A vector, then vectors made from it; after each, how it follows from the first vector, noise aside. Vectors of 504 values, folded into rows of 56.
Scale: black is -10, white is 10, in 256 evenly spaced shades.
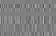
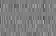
sign-scrambled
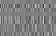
scaled up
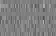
sign-scrambled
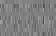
sign-scrambled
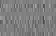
sign-scrambled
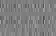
sign-scrambled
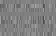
sign-scrambled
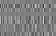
scaled up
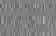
sign-scrambled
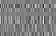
scaled up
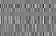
scaled up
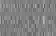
sign-scrambled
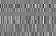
scaled up
